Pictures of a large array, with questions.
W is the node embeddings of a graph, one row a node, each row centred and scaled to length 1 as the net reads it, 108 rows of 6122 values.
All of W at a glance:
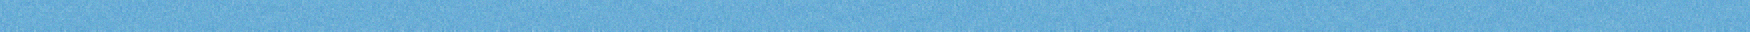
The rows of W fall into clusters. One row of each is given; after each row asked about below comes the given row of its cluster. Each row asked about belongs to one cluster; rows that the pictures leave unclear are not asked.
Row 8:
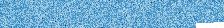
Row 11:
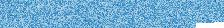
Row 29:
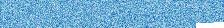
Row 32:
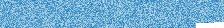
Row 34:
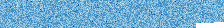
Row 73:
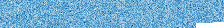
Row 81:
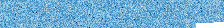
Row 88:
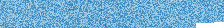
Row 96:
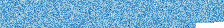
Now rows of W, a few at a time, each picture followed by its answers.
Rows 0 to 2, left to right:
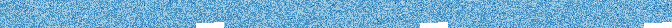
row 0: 8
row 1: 96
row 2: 11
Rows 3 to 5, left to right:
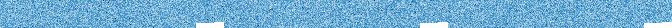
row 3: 88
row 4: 8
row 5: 73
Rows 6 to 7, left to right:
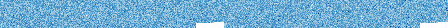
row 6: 73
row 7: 73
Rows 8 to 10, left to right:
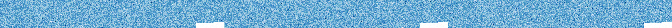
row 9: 96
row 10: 8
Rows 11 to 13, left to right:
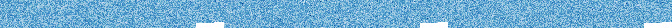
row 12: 73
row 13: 29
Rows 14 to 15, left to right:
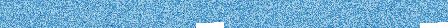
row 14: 73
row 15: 8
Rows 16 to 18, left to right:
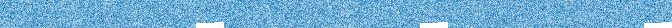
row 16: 11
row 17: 32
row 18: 73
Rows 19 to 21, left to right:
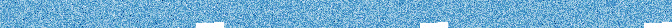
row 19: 96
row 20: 73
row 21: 34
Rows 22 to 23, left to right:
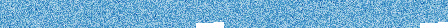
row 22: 29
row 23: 34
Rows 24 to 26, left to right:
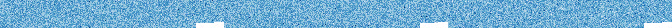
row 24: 34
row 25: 73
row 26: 96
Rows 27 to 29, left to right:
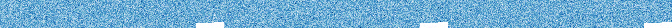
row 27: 29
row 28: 96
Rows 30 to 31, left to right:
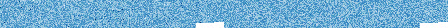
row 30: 96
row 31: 32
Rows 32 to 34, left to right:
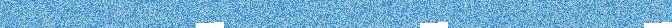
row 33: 34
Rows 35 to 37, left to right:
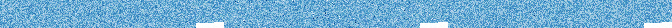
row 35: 29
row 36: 88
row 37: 73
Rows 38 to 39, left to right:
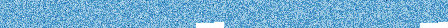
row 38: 34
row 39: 96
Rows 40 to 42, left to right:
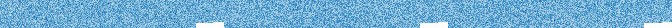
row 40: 29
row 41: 88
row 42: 34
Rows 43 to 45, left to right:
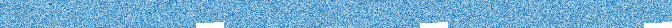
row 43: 8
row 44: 32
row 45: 34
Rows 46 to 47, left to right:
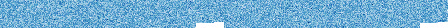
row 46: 11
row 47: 73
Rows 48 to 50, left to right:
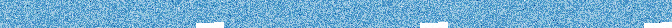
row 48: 73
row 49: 34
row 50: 73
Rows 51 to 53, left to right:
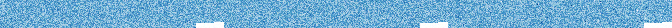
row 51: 34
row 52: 32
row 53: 11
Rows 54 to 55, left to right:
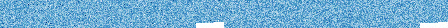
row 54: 8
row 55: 88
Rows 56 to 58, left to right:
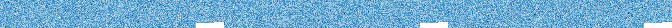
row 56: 32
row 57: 11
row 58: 32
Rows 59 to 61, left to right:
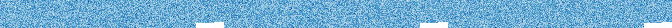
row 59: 88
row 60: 11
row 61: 29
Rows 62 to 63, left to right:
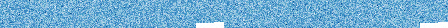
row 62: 8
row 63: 88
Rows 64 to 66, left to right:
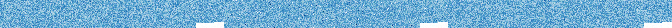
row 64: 73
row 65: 81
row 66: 11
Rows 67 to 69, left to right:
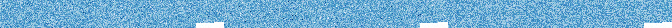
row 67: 96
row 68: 81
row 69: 11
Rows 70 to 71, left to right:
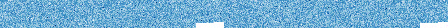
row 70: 81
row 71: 8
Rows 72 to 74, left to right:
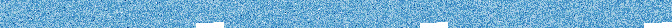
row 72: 81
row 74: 8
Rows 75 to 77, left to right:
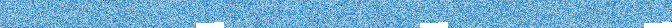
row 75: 88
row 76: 11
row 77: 34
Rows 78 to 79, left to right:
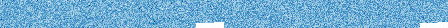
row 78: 96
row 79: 29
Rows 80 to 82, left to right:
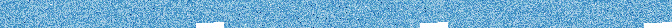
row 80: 8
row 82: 32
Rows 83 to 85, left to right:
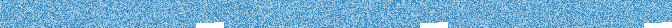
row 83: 96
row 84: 8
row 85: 29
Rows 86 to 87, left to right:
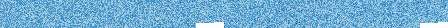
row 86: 32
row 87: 34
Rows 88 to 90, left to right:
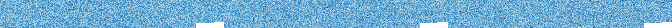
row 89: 81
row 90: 29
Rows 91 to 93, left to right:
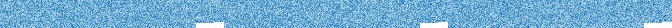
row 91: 81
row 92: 73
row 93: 34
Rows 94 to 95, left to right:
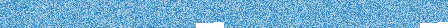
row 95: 29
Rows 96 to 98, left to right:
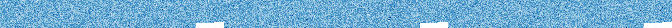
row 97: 8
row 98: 96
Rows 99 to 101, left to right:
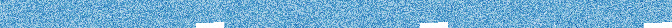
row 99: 81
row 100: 96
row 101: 32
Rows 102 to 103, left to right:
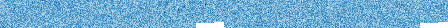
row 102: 34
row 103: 11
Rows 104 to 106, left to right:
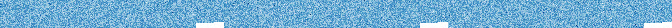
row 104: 8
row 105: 8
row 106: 96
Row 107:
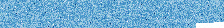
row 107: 81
